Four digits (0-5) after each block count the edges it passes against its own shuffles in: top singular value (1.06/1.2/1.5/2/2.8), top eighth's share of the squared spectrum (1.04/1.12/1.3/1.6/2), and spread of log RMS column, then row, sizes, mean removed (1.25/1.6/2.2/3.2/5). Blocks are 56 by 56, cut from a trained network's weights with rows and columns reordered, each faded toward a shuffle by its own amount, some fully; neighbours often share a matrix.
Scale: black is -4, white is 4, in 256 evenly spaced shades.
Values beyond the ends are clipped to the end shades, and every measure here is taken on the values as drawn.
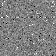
2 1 0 0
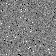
1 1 0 0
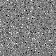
2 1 0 1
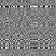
5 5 0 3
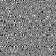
4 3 1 2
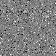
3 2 0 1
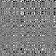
4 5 3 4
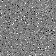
0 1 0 0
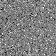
1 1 0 0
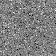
2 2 0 0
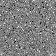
0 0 0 0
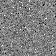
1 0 0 0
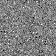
2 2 0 1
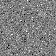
2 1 0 1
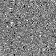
2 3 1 1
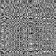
4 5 3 3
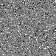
0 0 0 0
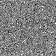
1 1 0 0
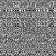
4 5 2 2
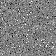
0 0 0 0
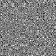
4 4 2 2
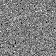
1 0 0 0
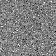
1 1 0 0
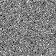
0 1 0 0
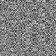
4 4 2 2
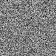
1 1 0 0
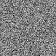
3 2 0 0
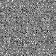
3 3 0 1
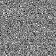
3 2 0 1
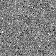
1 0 0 0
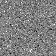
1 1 0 0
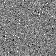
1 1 0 0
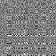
4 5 2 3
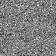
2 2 0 0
